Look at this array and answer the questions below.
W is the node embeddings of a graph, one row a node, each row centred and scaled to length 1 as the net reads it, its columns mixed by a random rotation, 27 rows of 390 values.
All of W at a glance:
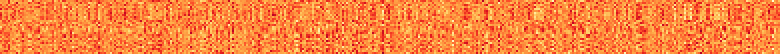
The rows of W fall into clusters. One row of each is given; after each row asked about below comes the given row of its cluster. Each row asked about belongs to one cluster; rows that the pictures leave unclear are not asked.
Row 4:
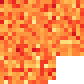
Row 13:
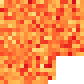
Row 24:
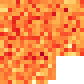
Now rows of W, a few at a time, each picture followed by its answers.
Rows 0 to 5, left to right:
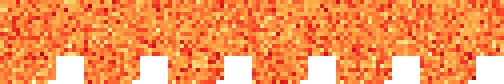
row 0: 24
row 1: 13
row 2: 4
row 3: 13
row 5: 4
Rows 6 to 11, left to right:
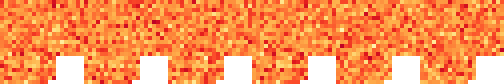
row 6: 4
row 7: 4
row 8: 4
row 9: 4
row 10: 24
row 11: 13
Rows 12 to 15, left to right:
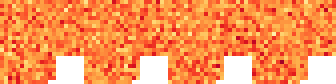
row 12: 4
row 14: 13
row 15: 13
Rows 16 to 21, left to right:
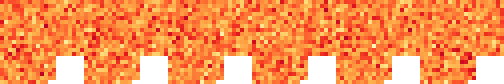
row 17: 24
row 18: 24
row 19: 13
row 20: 24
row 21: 4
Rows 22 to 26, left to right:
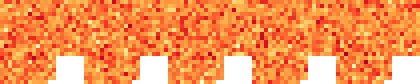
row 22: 24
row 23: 13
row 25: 24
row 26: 13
